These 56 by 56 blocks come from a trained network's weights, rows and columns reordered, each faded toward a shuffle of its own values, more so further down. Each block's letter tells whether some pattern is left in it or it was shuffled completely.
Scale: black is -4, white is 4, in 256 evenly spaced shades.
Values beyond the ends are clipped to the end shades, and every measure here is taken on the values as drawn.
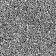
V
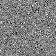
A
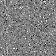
A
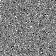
V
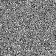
V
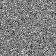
V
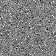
V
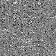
A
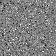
V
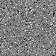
A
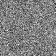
A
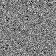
A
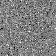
V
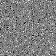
A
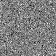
A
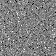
V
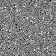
V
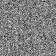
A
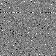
A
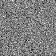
A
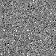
A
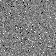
V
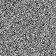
V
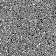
V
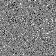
A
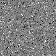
A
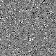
A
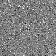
A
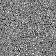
V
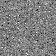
V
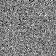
V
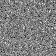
V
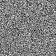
V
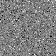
A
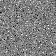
V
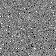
A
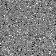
A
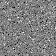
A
